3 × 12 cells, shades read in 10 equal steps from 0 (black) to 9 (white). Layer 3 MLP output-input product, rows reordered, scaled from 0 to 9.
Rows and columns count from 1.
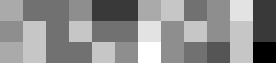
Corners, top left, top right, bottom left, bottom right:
6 2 6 0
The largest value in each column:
6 7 4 7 7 5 9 7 7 5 8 2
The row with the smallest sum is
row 1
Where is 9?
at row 3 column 7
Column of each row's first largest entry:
11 7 7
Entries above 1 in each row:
12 12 11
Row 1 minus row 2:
1 -3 0 -2 -2 -2 -2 2 -3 0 1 0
